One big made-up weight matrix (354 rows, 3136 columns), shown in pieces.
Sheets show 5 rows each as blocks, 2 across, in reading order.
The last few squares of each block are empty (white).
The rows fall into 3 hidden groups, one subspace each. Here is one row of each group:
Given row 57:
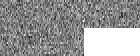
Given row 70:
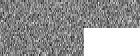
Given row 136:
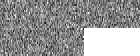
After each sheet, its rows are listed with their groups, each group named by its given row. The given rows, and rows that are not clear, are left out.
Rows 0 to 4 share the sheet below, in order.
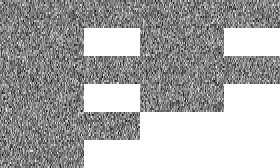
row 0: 136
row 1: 136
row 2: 136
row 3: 136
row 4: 136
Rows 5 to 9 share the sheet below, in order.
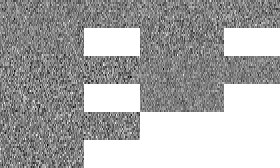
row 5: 57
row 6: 136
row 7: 70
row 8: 57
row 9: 70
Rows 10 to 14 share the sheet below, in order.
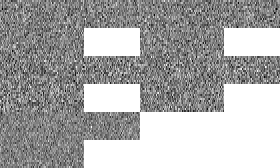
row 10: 57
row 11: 70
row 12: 136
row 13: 57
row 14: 70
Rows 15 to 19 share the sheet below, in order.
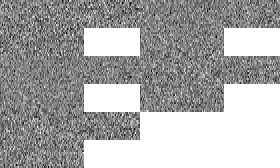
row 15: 136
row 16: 70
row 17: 70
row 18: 57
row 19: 136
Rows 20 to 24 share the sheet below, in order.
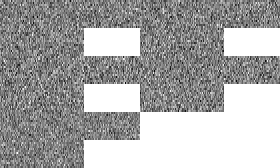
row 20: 136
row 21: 57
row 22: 57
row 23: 70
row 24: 57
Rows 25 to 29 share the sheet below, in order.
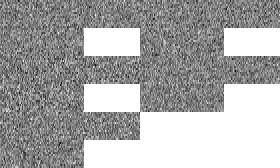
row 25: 136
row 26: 70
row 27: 136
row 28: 136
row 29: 70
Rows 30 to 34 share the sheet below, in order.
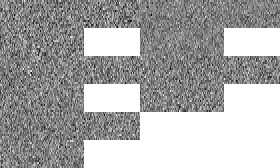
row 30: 70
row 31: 57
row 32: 57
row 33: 70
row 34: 136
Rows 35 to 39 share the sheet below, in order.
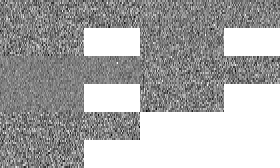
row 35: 136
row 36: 136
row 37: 70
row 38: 136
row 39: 70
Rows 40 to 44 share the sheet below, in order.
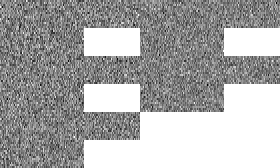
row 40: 136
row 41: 57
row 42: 57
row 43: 136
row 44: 136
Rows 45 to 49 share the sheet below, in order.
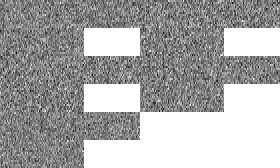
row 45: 136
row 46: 136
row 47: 70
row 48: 57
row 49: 136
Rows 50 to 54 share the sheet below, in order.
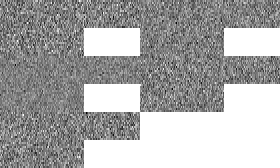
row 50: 57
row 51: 57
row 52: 57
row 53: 57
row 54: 57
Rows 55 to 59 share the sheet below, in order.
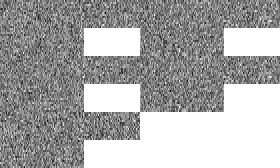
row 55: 57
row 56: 70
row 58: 70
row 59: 57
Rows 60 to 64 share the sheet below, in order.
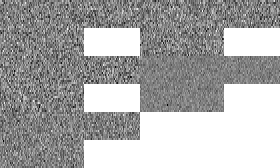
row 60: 136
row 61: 136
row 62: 70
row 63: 70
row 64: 57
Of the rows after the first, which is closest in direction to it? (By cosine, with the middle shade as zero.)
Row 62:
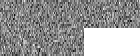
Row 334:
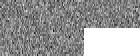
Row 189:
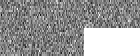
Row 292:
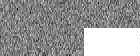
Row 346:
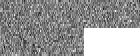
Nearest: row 292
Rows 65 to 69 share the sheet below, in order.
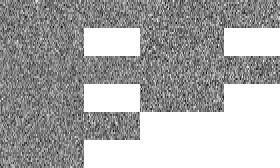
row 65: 57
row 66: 57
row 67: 136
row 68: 136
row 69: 57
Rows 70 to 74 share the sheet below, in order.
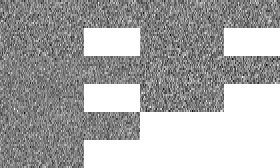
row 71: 70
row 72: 136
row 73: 136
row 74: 70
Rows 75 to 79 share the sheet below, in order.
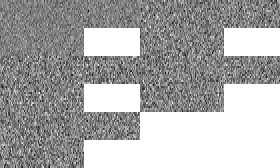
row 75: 70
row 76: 70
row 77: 57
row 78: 57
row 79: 57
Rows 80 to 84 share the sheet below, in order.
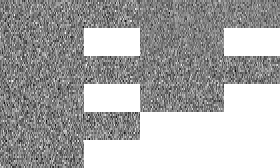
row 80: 70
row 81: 57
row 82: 70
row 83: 136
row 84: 57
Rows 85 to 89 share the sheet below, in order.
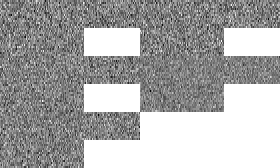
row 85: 57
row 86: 136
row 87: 57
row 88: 70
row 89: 70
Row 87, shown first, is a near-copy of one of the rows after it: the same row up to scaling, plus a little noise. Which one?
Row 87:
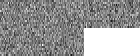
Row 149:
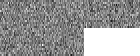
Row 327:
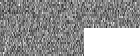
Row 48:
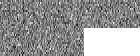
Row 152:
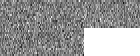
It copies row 149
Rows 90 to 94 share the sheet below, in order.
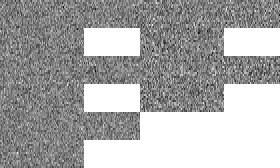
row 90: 136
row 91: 70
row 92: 136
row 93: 136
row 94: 57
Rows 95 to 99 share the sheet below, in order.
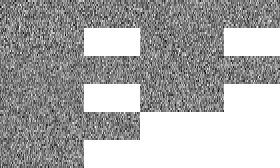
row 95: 136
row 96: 70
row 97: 57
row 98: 136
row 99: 136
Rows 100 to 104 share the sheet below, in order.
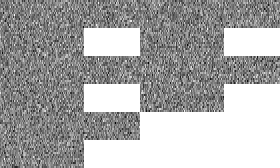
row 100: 70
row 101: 57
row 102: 70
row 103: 136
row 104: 70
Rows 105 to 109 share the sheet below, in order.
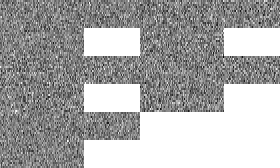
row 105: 57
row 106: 57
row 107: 70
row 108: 136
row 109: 136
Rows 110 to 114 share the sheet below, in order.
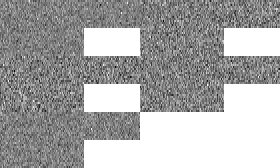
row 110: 57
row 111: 136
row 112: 70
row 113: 136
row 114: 70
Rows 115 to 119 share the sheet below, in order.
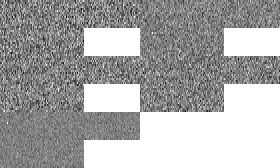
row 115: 136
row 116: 70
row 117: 136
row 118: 70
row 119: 57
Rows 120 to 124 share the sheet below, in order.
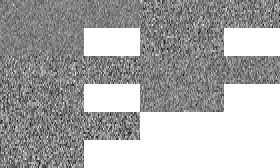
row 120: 70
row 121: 70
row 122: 136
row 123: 57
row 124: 70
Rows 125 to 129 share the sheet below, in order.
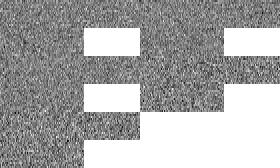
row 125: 70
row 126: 136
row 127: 70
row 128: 57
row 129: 136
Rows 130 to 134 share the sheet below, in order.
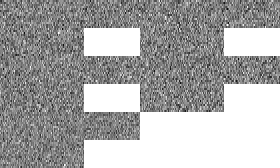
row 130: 70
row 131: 57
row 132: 70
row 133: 70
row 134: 57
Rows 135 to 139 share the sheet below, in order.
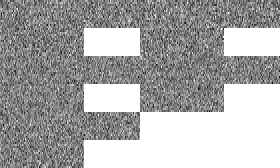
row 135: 70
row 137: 136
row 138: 70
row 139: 70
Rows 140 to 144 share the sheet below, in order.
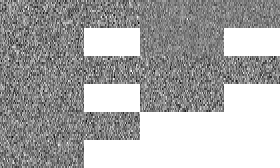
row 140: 57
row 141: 136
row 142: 57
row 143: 70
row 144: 70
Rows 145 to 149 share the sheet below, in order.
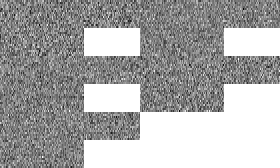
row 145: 70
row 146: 70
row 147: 136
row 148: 70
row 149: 57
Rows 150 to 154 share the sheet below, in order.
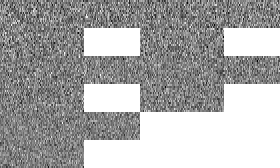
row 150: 57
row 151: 136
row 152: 57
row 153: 57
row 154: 136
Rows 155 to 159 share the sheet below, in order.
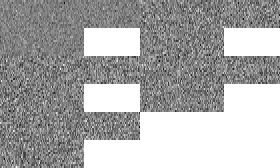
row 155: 70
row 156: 70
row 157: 57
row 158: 57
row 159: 70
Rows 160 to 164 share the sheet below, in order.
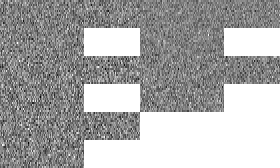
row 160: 136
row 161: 70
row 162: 57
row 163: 57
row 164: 57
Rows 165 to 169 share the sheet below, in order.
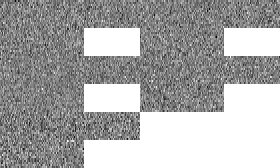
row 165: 136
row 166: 70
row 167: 57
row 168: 70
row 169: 136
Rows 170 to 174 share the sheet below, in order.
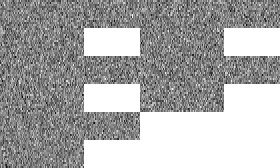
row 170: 57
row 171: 57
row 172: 136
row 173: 57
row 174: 136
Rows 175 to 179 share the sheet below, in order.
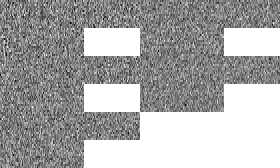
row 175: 136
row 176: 57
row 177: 57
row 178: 57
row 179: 136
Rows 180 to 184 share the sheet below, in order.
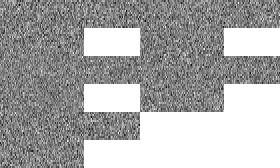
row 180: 57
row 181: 70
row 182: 136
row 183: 57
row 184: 136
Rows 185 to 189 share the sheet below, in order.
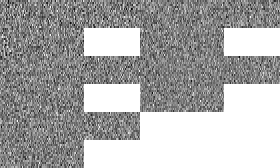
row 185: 136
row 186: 57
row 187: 70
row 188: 70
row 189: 70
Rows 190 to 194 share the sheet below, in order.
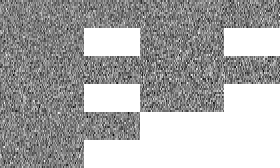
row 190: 136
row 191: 70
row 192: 70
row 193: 57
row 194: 57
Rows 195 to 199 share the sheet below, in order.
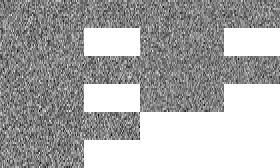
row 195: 57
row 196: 136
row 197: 70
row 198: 70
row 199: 70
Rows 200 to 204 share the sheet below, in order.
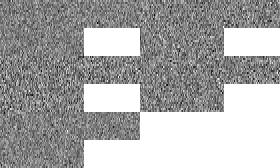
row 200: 57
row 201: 70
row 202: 136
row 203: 57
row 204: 136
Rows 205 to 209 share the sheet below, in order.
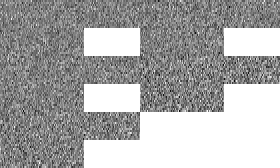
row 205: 136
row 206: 136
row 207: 57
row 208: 70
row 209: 70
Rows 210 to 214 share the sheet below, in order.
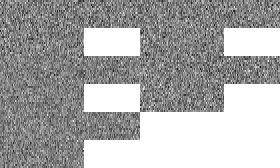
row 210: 136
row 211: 136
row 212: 57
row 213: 57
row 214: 136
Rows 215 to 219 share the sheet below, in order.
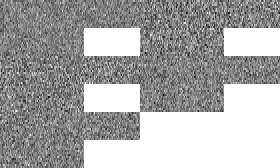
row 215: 136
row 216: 136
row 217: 70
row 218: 57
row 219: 57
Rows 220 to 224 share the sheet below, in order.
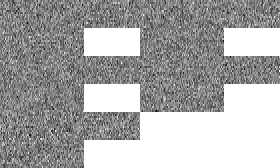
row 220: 57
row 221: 136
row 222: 57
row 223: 70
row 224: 57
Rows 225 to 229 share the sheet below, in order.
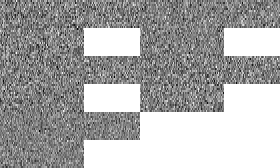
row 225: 136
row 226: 57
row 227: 57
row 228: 136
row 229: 136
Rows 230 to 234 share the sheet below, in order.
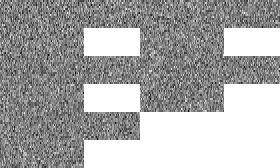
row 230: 136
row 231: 57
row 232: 136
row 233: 57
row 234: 70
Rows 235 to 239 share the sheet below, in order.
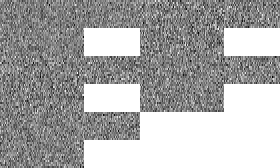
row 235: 136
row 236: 136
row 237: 136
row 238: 57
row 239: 57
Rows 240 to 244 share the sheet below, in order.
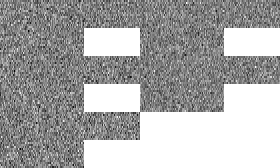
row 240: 57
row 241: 136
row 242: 70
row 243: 70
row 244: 57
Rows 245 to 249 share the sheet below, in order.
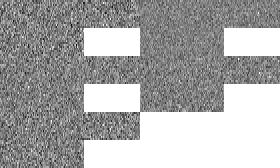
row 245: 57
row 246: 57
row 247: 57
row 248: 70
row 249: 57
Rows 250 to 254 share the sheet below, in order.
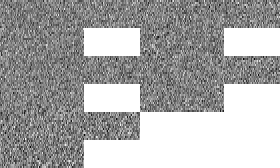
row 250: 136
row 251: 57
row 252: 70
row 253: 57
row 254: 70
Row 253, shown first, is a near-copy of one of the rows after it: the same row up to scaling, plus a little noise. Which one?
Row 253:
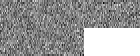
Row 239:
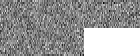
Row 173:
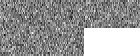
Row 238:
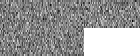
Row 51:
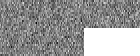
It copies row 239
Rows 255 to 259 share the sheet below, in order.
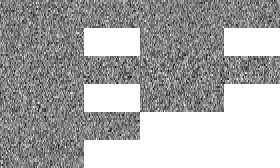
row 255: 57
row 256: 70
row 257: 70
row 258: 57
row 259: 136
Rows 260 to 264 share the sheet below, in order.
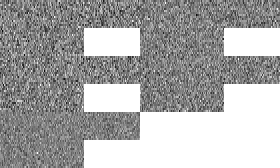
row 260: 57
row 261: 136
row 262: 57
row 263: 70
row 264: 70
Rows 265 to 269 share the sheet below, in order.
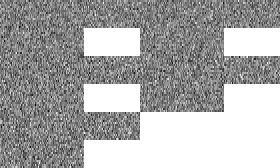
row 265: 136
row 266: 57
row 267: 136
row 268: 57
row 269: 70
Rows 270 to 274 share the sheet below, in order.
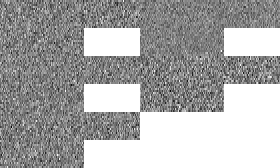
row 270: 57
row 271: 57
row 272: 136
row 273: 70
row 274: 57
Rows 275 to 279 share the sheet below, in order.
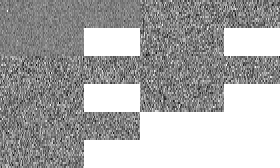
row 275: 57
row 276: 136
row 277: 57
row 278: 70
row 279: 136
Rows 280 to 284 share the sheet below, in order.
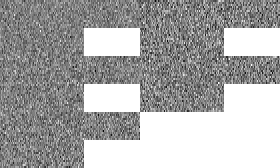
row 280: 70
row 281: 136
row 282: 136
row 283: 57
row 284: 70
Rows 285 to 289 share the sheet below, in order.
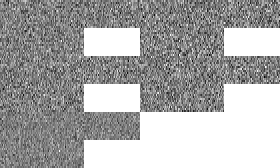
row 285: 57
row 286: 70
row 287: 57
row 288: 57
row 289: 136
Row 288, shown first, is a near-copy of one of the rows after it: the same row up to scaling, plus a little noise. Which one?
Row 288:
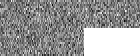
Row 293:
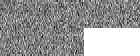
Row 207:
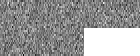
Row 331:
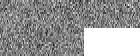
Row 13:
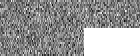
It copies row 13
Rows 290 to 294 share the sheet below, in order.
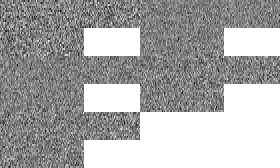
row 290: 70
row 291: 70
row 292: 70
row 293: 57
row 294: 57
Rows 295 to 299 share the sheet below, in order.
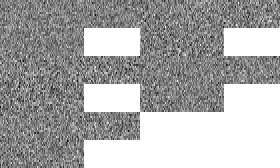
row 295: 136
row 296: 70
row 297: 136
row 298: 57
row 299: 136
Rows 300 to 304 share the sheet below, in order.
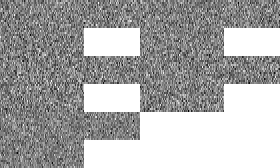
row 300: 70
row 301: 70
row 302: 136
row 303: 136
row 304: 57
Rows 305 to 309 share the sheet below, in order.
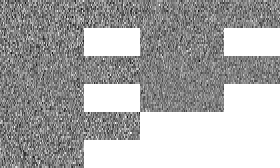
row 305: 136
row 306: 57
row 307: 57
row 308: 136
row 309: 70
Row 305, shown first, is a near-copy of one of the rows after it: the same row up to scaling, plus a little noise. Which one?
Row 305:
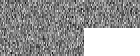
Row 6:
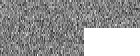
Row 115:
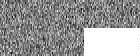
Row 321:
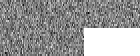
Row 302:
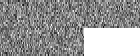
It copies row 115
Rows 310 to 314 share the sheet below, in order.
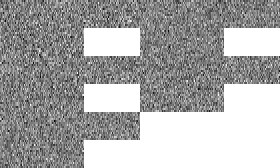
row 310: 70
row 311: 57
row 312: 136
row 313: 70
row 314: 136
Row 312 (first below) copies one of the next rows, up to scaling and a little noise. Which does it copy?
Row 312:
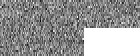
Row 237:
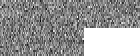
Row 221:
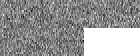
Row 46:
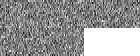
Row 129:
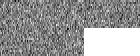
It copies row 237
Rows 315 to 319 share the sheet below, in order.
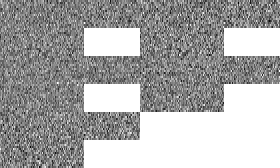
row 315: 70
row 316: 70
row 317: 136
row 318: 70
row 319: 70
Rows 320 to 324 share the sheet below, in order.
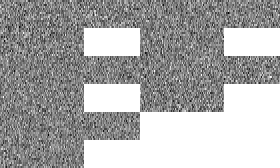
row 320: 136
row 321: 136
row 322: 70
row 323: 70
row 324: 136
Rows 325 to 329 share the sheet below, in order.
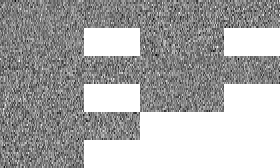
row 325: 136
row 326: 70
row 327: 57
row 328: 70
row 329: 57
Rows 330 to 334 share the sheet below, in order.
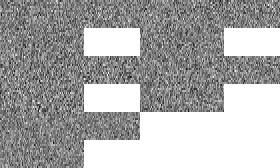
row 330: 70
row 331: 57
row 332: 70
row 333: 136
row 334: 136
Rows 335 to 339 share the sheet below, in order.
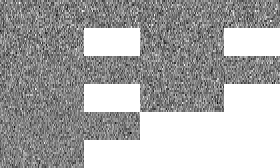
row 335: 136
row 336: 70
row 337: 136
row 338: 57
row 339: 70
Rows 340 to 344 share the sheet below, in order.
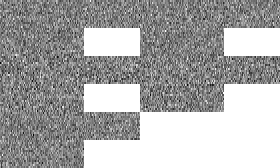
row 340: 70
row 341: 57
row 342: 136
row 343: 136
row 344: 136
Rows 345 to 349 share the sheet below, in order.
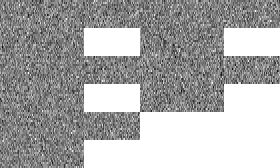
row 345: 57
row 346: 70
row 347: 57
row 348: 57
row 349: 57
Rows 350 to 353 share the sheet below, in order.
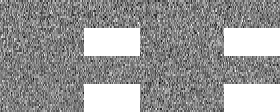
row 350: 136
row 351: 136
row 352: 136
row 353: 136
